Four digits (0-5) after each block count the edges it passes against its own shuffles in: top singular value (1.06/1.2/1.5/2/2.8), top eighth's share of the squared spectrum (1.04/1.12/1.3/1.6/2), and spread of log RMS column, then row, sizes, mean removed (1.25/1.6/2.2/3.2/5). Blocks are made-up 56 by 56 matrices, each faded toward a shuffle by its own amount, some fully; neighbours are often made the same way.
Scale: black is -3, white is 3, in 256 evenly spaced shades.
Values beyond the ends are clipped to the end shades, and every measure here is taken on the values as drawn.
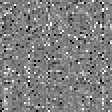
3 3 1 0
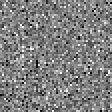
0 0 1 0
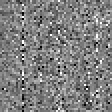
2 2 3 0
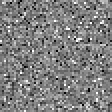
0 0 0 0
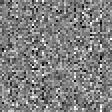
1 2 3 0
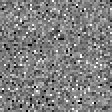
0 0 0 0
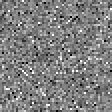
0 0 0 0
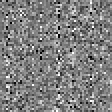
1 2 3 0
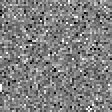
0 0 0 0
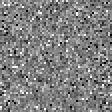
0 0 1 0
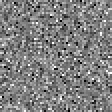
0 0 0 0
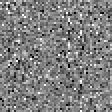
1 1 2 0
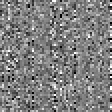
2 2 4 0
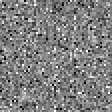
0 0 1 0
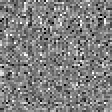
3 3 1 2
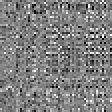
4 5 3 3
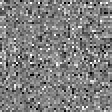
3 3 2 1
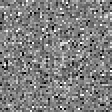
3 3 1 0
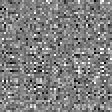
4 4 2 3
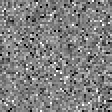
1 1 0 0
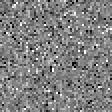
0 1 0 0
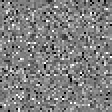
3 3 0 1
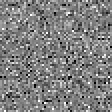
4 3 1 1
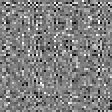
4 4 3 3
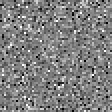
3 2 1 0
